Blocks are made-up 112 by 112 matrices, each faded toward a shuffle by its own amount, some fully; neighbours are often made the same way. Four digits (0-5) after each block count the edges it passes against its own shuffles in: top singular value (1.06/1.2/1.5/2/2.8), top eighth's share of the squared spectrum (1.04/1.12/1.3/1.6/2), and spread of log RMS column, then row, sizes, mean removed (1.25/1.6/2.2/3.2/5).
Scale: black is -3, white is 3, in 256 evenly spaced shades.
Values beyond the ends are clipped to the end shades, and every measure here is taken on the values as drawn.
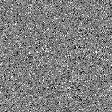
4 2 1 1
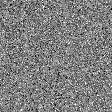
0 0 0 0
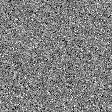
0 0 0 0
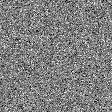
0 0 0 0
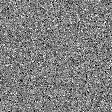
0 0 0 0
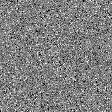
2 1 0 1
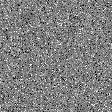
1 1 0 0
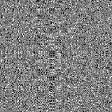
4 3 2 2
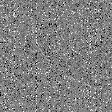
2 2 3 0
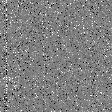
2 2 1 0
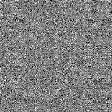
4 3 1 2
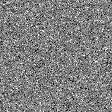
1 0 0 0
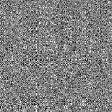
4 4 2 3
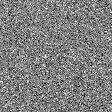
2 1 0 0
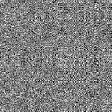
4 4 2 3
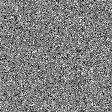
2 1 0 0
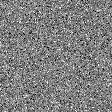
0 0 0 0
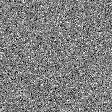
1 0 0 0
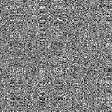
4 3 2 2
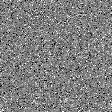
3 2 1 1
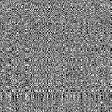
5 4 3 3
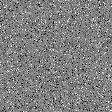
0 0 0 0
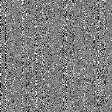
2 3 4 0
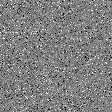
0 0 0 0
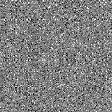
4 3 1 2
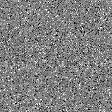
3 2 1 0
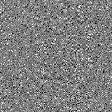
4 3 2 1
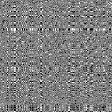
5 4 3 3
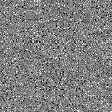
4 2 1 1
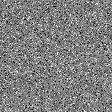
2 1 0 0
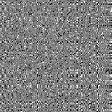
5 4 3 3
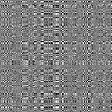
5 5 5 4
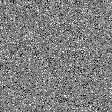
2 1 0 0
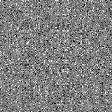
4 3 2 1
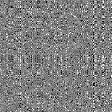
5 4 3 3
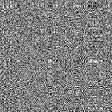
4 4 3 3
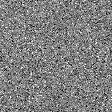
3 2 1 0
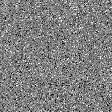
3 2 0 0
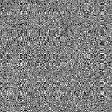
5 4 3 3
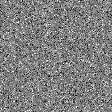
3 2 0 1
